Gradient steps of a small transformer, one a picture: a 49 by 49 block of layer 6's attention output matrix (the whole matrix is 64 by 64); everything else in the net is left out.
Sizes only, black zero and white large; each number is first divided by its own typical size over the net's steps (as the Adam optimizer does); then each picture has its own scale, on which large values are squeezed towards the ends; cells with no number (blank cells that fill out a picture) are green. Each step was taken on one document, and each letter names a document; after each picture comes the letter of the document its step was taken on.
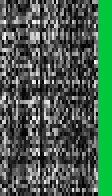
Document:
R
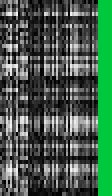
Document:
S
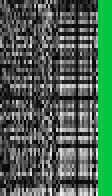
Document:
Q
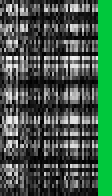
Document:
S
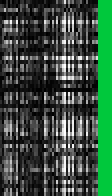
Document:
S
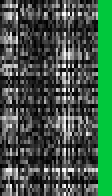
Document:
S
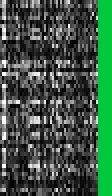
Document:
R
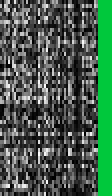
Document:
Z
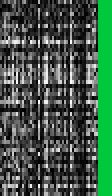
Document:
Z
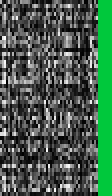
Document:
R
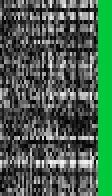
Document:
Q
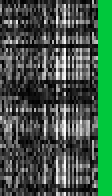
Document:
S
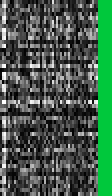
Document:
R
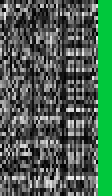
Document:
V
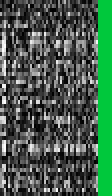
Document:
R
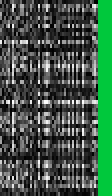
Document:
Z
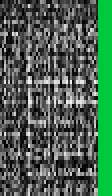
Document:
V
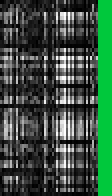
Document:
S
